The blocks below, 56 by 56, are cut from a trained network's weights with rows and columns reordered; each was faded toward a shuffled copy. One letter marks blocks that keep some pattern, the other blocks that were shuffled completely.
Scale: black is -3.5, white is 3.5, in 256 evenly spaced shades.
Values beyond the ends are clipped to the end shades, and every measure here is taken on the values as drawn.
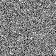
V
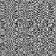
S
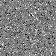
V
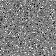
V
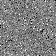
V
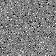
V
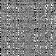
S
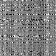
S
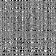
S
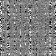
S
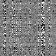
S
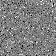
V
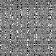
S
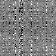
S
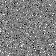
V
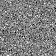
V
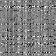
S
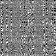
S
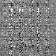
S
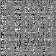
S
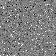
V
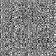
S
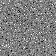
V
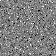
V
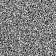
V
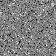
V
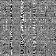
S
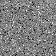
V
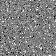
V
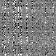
S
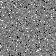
V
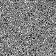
V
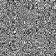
S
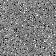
V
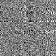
S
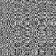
S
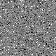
V
